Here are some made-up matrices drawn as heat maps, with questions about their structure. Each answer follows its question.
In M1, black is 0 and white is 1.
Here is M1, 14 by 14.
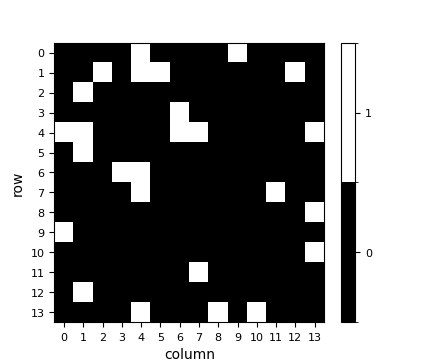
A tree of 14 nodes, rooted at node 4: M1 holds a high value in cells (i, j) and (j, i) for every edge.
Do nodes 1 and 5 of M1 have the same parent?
no
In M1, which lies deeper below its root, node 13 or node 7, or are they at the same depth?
the same depth
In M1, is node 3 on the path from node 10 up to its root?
no
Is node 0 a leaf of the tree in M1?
no
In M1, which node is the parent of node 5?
1
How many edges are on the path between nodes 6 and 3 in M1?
1
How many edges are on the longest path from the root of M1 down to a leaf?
2
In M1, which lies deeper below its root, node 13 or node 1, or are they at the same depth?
the same depth
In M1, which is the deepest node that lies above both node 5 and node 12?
1
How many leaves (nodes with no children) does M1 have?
8
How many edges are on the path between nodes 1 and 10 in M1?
3
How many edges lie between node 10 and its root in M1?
2
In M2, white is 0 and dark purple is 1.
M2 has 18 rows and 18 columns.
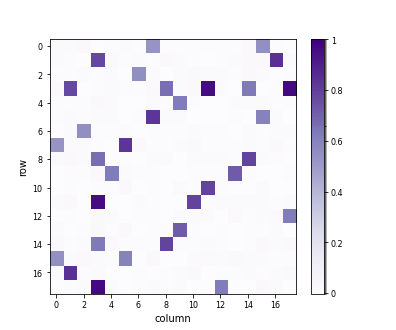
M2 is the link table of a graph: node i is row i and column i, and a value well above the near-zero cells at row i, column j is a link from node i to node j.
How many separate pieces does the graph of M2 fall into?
4
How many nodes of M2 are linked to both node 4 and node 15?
0
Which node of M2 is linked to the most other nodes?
node 3
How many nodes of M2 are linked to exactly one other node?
7
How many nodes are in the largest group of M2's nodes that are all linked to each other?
3
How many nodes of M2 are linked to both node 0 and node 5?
2
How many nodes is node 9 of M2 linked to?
2
